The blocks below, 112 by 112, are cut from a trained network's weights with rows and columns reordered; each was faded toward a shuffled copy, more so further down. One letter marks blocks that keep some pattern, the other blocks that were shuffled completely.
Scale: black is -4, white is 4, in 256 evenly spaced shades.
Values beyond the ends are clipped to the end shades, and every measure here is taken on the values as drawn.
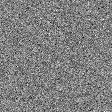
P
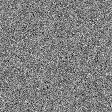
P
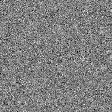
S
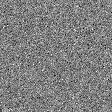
P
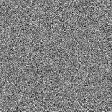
S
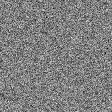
S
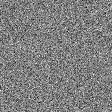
P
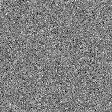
S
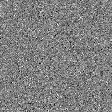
S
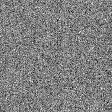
S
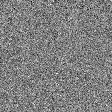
P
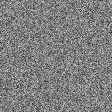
S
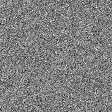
S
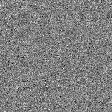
S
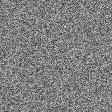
P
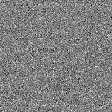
S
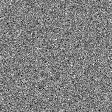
S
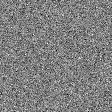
P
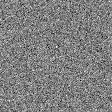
P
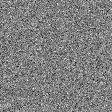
P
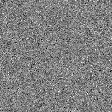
S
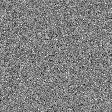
P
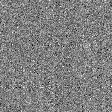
S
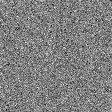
P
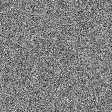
S
